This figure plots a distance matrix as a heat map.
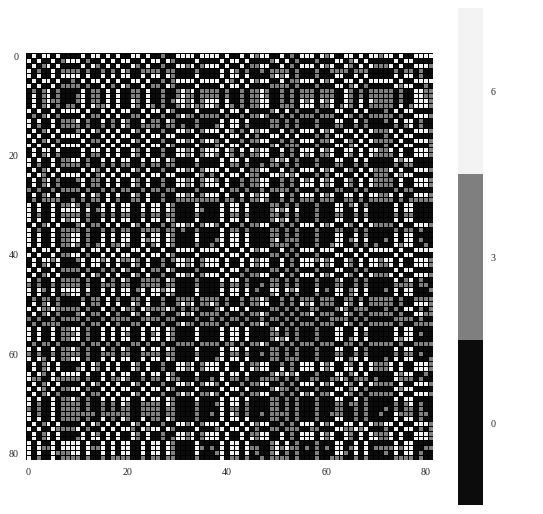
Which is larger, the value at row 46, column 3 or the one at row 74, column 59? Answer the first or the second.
the second
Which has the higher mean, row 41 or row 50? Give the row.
41
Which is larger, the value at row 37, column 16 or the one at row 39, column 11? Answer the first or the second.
the second
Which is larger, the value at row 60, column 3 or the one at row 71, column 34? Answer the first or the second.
the second
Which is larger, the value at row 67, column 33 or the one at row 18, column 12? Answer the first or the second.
the second
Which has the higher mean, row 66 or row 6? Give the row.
66
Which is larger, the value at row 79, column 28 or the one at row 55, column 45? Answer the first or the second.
the first
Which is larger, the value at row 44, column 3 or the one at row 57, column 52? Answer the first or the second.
the second
